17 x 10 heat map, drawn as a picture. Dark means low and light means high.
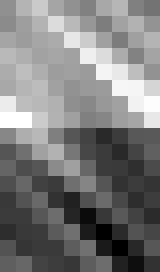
The top left is the calmest part. Streaks slant down to the right. The top part is higher, up to a seam about 50% of the way down. The ninth with the lowest average is the bottom right.
